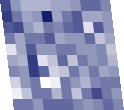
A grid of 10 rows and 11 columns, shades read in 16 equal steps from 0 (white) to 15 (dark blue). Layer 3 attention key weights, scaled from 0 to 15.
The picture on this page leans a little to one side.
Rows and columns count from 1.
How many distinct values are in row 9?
6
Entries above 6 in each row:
6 7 9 7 8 5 7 7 7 11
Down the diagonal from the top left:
12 9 7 9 7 10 9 5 12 10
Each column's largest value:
13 12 13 10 15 10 10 11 12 11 9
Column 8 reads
7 11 11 7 7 9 6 5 9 7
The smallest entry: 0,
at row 8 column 4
